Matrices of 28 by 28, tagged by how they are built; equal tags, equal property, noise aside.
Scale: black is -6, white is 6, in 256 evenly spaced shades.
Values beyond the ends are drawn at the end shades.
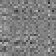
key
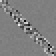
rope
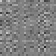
key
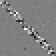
rope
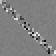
rope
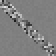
rope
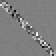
rope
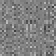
key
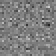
key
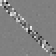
rope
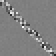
rope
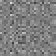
key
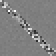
rope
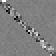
rope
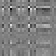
key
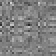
key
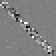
rope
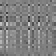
key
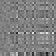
key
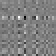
key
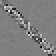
rope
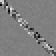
rope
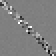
rope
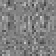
key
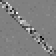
rope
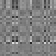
key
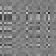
key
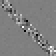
rope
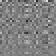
key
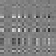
key
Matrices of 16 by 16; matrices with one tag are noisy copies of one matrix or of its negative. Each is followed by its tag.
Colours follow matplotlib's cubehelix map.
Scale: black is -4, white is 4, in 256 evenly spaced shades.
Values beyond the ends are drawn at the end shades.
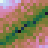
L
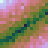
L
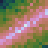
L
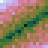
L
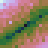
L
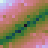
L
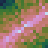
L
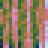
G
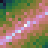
L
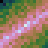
L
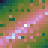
L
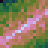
L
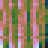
G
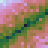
L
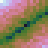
L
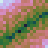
L
